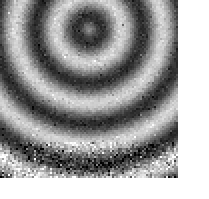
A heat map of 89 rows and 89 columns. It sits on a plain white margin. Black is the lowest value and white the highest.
Slope: none. Seam: horizontal, 80% of the way down, the top part calmer. Average level on the scale: 50%. Rings: centred on the top middle.
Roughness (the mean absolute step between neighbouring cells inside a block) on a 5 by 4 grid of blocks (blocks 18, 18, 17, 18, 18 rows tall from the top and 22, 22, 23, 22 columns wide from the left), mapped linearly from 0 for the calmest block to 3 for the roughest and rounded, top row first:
0000
0000
0000
0000
3333
